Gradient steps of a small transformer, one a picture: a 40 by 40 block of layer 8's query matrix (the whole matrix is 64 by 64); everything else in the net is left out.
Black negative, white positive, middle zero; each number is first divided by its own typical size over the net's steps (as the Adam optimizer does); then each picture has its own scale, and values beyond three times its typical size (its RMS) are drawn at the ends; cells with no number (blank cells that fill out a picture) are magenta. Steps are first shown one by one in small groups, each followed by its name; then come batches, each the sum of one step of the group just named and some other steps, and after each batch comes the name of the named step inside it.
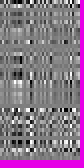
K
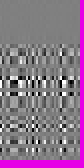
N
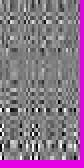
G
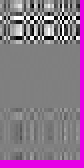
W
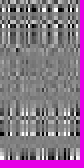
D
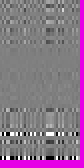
G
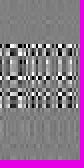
G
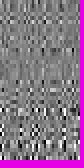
G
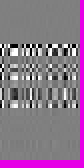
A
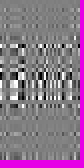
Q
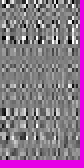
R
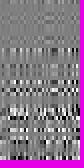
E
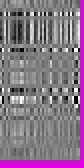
R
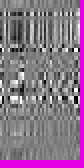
Q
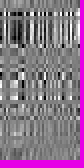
Q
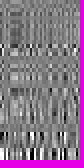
A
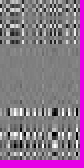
E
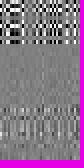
E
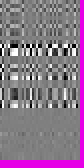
A
